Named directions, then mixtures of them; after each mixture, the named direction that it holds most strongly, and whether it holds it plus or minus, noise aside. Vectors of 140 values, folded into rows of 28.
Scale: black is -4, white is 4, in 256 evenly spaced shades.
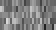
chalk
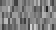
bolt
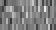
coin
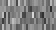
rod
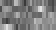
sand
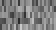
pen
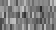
rod, plus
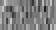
coin, minus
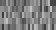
bolt, plus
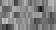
sand, minus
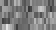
sand, plus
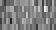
coin, plus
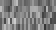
chalk, plus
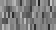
bolt, minus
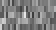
pen, minus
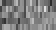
pen, plus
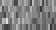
sand, minus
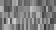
chalk, plus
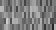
chalk, plus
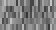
coin, minus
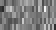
coin, plus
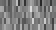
chalk, plus
